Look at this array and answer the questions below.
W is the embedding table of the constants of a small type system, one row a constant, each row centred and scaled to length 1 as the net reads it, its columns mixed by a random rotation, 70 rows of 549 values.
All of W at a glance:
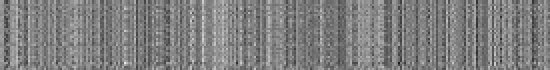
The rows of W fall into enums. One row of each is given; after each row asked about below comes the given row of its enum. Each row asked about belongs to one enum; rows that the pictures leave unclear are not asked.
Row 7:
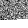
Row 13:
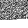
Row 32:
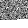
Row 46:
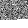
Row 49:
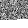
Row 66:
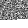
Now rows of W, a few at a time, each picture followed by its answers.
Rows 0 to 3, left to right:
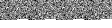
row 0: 32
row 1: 7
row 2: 32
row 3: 7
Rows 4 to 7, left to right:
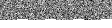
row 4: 66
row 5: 49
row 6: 46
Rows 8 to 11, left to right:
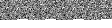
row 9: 46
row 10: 32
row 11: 66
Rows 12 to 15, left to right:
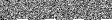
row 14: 46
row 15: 66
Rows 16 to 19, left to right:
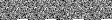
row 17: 32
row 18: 7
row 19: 32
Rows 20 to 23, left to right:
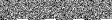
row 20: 7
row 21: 13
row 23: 7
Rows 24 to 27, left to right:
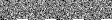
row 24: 7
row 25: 49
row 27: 32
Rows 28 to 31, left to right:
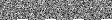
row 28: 66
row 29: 49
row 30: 46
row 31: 32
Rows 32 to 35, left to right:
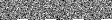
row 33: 66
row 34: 7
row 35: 32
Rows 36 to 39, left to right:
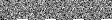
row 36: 7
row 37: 49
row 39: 32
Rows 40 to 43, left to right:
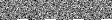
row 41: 7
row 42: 66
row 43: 32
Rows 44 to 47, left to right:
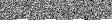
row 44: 13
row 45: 66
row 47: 7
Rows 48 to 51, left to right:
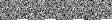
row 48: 32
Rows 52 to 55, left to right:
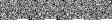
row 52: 49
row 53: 7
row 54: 7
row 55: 46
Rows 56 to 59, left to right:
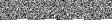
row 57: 13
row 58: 7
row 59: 32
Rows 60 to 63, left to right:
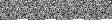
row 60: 32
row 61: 32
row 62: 46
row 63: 46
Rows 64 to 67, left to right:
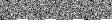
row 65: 46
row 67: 7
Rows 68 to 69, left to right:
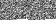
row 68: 13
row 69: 66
